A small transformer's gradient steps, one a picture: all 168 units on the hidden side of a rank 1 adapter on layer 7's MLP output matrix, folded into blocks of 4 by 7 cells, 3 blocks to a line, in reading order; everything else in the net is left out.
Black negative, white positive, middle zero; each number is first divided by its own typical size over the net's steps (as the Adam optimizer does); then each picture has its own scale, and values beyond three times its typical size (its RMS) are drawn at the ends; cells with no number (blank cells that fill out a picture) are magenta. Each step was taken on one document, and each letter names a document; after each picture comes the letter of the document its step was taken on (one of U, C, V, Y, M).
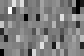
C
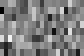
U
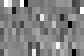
C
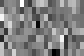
U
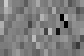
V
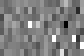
V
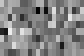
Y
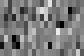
Y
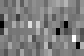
V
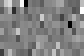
C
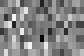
Y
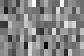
U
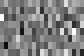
U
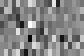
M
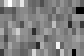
C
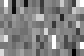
C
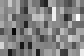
Y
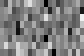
U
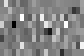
V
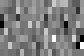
V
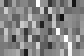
M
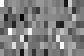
Y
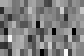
U
